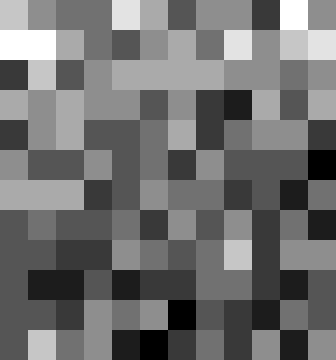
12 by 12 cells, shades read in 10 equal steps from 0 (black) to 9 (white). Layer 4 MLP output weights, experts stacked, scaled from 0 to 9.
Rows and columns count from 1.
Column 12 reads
5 8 5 6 2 0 4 1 5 3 3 5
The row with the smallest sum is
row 10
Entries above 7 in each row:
2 4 0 0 0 0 0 0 0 0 0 0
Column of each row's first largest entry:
11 1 2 1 3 1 1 7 9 8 4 2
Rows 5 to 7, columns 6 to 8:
4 6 2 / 4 2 5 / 5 4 4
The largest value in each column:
9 9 6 5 8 6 6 6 8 6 9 8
